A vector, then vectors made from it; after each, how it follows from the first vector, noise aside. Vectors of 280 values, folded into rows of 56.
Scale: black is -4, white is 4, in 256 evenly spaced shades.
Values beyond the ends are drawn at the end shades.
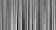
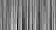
copied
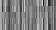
wrapped around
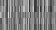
wrapped around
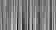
copied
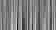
copied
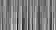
copied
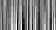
scaled up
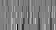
partly zeroed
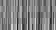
copied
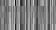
wrapped around
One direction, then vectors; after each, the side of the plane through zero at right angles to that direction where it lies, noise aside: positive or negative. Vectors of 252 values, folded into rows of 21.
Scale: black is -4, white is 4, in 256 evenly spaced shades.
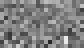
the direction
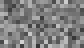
positive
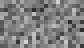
positive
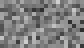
positive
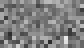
positive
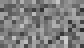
positive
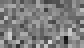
negative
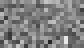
positive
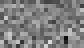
negative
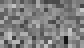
negative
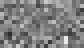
positive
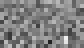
positive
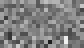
positive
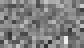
positive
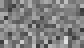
positive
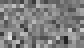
negative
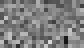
negative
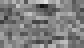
positive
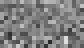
positive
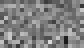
negative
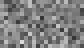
positive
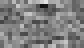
positive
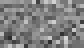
positive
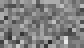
positive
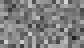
positive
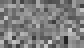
negative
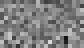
negative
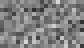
positive
